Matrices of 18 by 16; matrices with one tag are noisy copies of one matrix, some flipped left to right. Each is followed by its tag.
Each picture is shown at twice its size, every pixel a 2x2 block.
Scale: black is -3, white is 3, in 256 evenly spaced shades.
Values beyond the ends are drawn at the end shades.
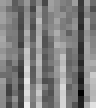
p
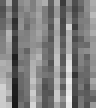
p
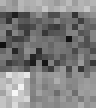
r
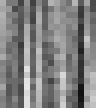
p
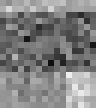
r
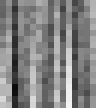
p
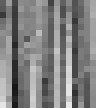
p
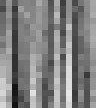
p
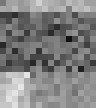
r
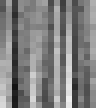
p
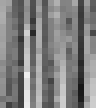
p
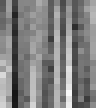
p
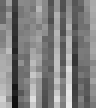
p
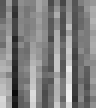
p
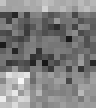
r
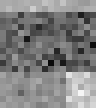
r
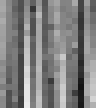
p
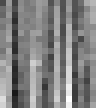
p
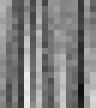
p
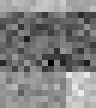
r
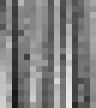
p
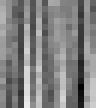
p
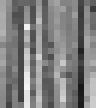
p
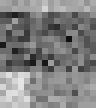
r
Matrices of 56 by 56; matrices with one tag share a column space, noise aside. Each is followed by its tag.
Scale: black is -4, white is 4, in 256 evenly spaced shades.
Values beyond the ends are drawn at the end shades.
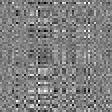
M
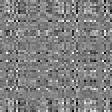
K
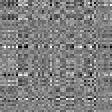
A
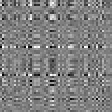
A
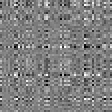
A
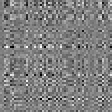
A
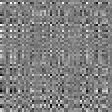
M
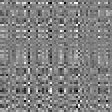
M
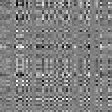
A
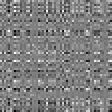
K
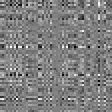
A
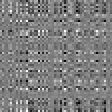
K
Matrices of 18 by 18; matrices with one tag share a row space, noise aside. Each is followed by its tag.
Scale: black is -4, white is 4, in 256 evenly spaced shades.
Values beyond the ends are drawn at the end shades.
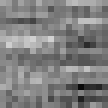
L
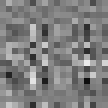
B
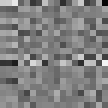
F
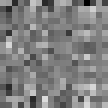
B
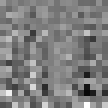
B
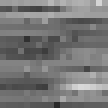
L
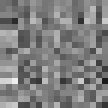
F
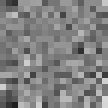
F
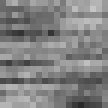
L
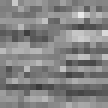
L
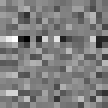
F
